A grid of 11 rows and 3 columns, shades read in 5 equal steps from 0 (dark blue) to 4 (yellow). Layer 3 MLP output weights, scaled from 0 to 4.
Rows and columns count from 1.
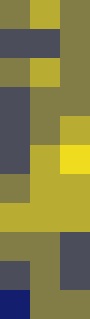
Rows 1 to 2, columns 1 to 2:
2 3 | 1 1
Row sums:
7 4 7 5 6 8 8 9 5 4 4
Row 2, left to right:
1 1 2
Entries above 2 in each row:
1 0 1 0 1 2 2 3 0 0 0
